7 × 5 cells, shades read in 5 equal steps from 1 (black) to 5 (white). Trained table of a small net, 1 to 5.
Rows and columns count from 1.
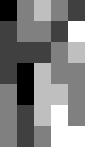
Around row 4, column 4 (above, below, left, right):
3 4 4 3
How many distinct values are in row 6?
4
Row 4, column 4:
3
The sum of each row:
13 15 13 13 15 17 18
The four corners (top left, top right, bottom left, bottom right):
1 2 3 5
